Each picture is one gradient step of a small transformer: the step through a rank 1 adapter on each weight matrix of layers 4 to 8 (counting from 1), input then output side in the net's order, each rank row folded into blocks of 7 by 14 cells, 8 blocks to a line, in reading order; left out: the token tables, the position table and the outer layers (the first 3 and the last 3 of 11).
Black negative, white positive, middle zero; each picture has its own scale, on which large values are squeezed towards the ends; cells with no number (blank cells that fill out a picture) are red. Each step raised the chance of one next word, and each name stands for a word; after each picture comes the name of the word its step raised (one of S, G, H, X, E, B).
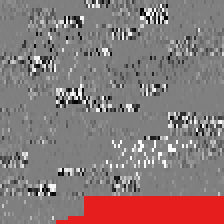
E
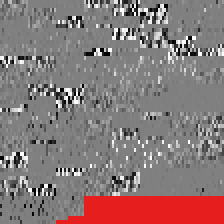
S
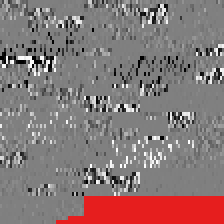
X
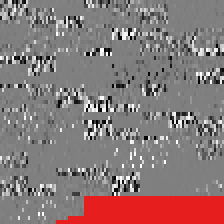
E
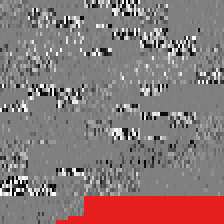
S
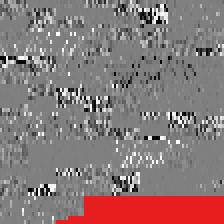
E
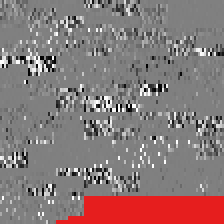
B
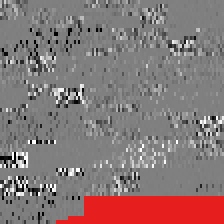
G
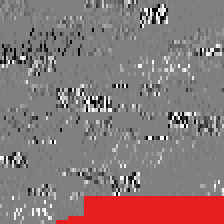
E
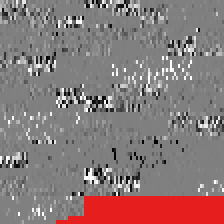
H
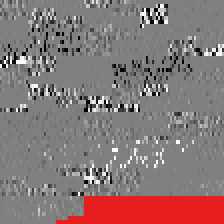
X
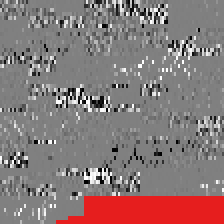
H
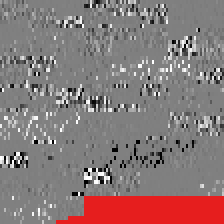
H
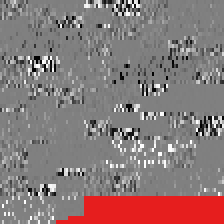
B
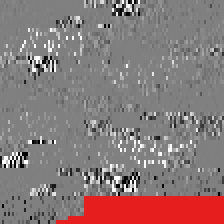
S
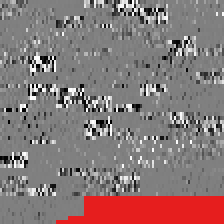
S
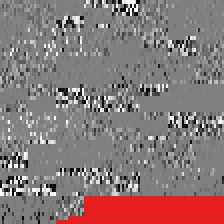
S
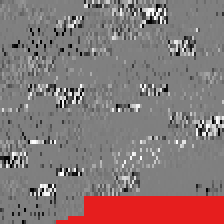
G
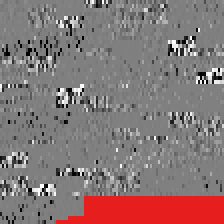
G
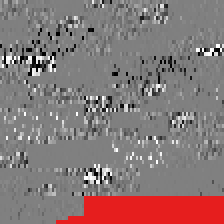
X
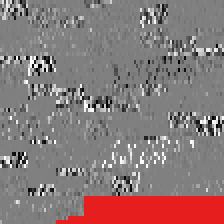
E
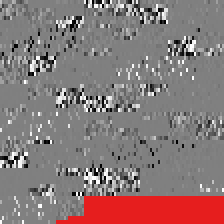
H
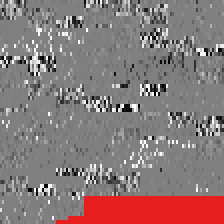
B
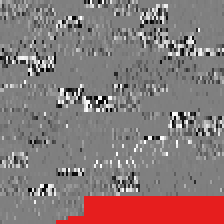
E
